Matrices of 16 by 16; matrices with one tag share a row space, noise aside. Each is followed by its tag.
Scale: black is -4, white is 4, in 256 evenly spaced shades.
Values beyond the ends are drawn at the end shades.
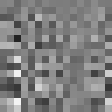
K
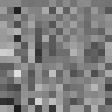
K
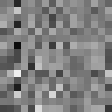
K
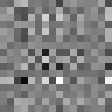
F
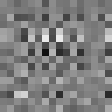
F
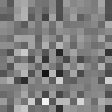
F
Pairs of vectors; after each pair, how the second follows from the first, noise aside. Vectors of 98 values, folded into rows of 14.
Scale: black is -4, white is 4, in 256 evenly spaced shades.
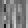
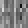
wrapped around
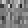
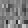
reversed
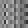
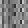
wrapped around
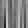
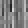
wrapped around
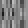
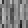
wrapped around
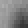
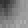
reversed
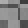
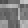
negated
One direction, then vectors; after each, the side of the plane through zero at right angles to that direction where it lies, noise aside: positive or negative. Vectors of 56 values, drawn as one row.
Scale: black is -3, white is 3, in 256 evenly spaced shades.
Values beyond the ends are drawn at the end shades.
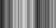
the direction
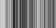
negative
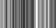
negative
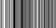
negative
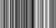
negative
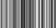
negative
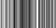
negative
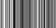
negative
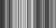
positive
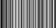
positive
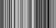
positive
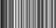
positive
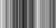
negative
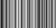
positive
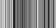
negative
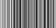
negative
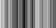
negative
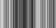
negative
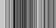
negative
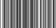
negative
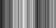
positive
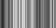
positive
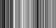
positive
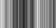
negative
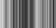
negative
